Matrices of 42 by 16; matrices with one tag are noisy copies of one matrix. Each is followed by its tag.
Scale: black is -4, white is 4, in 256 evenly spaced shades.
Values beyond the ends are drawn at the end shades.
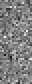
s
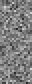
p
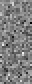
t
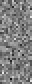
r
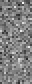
s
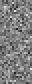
p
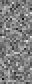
p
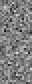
p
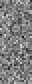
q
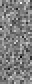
q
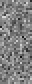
q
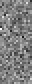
q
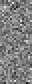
p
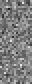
s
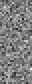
p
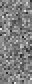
q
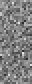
t
